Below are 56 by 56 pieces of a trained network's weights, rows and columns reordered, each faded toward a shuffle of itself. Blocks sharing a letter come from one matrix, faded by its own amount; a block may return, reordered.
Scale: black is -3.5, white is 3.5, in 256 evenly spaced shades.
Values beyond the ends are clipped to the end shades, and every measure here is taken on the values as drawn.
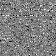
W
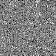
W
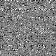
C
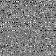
C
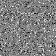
W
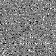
W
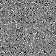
W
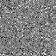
C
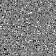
W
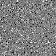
W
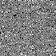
W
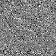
C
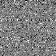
W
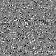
W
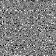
C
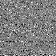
C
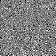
C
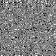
C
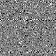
C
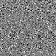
W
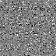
W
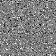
W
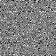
W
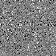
W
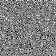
W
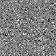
C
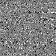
W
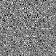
C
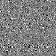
C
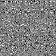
W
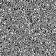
W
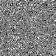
W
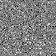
C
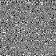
C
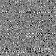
C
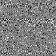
C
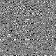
C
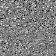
C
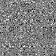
C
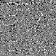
C
